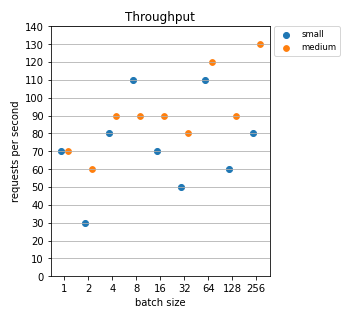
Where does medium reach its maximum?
256
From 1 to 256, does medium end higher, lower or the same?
higher
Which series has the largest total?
medium
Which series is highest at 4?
medium
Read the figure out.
Title: Throughput
x-axis: batch size, ticks 1 2 4 8 16 32 64 128 256
y-axis: requests per second, ticks 0 10 20 30 40 50 60 70 80 90 100 110 120 130 140
Legend: small, medium
Values:
small: 70 30 80 110 70 50 110 60 80
medium: 70 60 90 90 90 80 120 90 130
